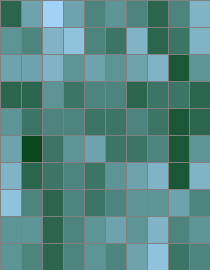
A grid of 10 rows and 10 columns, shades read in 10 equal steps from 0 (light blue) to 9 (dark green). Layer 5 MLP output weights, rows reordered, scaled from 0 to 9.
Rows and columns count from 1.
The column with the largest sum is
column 9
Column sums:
39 54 46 43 47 48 42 42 63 42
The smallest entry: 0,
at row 1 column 3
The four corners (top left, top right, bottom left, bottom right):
7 2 4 5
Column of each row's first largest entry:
1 8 9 1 9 2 9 3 3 3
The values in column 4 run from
1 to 6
